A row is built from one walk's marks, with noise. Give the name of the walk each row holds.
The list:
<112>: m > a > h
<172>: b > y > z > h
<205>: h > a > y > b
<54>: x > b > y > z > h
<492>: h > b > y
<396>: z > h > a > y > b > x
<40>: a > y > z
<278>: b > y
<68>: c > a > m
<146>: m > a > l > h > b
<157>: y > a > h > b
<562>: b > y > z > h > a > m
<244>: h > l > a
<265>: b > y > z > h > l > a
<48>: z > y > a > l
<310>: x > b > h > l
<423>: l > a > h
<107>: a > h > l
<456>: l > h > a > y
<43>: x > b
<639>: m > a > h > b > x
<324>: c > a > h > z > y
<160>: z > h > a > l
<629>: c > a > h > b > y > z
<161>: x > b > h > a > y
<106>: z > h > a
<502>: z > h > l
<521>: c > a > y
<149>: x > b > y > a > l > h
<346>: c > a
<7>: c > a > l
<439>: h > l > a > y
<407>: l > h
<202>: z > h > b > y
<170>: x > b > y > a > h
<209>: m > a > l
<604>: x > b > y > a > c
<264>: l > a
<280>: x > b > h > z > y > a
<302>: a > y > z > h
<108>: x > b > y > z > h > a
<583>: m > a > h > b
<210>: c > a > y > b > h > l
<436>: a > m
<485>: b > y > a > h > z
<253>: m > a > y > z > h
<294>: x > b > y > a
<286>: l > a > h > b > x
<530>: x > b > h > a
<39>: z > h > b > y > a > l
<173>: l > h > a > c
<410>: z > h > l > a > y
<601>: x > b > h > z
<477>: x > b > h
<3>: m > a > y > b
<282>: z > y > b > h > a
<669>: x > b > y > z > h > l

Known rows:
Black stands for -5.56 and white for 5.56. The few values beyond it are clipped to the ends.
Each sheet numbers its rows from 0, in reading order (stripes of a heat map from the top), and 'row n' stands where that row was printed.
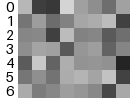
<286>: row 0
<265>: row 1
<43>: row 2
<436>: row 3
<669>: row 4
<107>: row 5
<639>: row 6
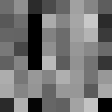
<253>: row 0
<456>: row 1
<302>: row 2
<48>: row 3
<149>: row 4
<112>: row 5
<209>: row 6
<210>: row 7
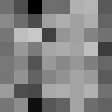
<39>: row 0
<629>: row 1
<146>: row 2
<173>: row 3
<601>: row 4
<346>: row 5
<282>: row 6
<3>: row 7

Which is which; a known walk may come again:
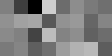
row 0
<161>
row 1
<436>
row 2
<43>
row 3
<202>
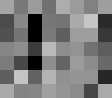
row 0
<583>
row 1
<410>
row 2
<521>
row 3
<54>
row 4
<48>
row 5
<669>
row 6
<639>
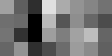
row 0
<108>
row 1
<294>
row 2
<157>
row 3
<253>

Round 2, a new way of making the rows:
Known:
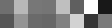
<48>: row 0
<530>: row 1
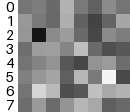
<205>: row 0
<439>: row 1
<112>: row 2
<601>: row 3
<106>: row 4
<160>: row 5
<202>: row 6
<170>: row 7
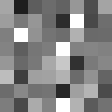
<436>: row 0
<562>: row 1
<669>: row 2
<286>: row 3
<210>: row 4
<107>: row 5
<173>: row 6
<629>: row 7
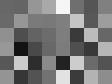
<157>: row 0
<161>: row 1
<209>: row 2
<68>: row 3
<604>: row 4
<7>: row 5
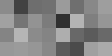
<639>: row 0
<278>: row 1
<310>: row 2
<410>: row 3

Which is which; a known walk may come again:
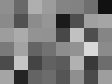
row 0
<485>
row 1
<253>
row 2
<265>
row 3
<396>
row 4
<294>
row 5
<436>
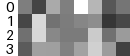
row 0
<629>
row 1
<280>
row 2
<54>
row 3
<282>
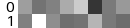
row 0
<210>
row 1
<669>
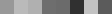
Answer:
<502>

